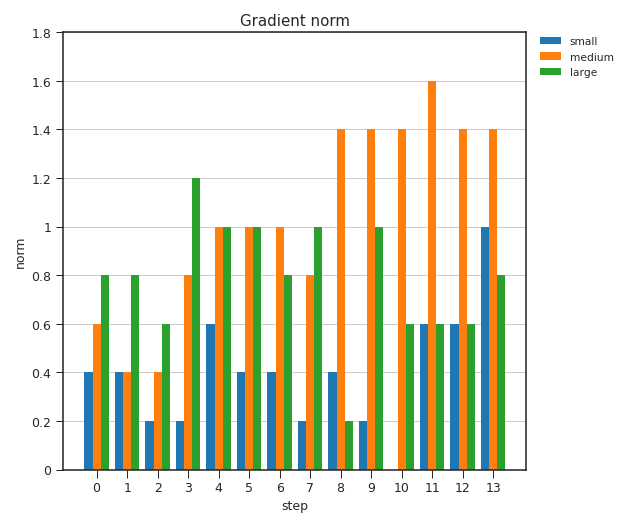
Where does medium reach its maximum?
11
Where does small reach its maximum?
13
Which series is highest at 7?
large
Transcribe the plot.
Title: Gradient norm
x-axis: step, ticks 0 1 2 3 4 5 6 7 8 9 10 11 12 13
y-axis: norm, ticks 0 0.2 0.4 0.6 0.8 1 1.2 1.4 1.6 1.8
Legend: small, medium, large
Values:
small: 0.4 0.4 0.2 0.2 0.6 0.4 0.4 0.2 0.4 0.2 0 0.6 0.6 1
medium: 0.6 0.4 0.4 0.8 1 1 1 0.8 1.4 1.4 1.4 1.6 1.4 1.4
large: 0.8 0.8 0.6 1.2 1 1 0.8 1 0.2 1 0.6 0.6 0.6 0.8
